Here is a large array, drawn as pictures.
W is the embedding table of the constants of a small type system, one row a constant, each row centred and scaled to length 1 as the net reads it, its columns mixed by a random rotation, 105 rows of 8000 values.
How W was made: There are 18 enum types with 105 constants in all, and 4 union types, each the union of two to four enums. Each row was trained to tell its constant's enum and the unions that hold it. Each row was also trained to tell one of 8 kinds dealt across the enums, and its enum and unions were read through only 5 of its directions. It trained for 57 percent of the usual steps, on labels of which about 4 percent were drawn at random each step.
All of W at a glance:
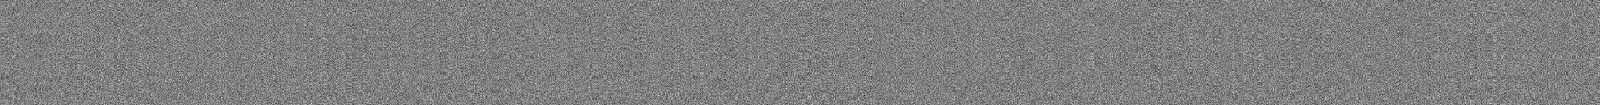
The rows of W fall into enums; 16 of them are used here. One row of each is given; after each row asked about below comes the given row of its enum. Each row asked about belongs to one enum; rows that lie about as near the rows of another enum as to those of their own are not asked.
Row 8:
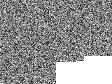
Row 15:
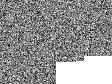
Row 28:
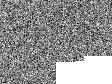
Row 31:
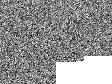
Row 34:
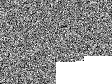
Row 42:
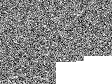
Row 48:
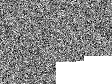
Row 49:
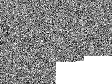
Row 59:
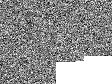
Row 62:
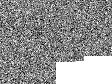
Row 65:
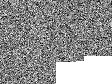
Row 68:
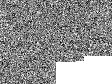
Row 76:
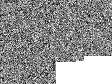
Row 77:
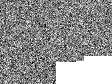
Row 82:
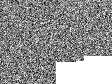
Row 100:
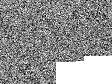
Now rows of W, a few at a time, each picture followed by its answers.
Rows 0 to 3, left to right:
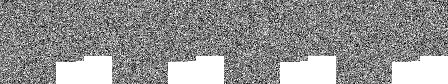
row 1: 100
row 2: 59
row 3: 34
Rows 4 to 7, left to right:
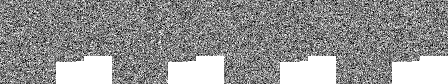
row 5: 49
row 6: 68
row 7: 82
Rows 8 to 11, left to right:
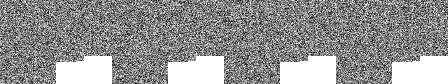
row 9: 59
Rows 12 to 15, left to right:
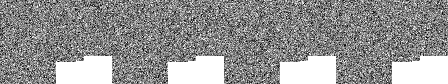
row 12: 82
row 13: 82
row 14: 48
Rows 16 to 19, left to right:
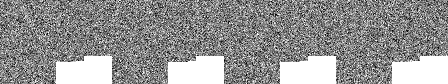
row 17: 65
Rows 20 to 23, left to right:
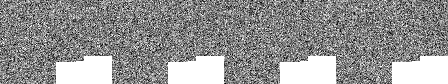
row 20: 31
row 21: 62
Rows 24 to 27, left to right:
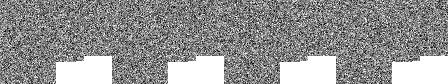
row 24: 28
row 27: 49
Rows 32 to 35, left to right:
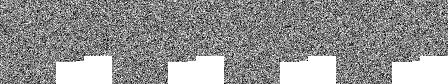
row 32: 100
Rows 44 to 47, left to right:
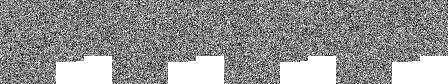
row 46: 31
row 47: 68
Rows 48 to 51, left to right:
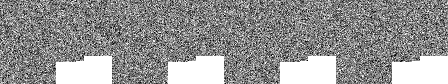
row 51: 15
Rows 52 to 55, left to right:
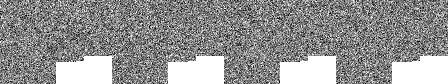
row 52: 31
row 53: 65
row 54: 59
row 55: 34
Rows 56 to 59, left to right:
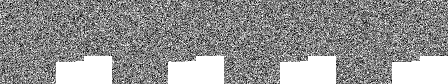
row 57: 49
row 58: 28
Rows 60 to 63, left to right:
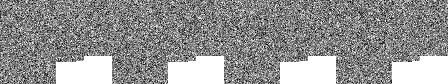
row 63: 76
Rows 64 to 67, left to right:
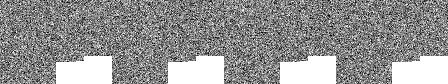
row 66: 100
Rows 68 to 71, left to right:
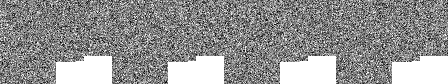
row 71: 65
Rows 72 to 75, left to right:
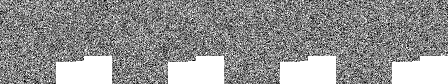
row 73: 31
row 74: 100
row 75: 49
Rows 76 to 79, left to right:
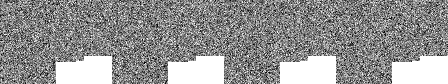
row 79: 82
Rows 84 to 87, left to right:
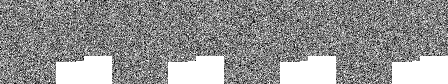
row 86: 59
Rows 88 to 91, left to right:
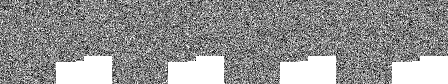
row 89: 68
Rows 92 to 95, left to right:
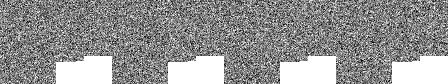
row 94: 76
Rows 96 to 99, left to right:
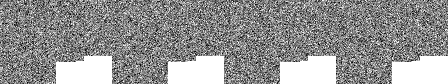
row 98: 77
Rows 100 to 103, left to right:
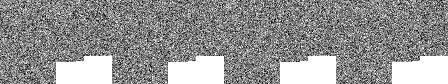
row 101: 8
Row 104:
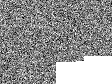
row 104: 8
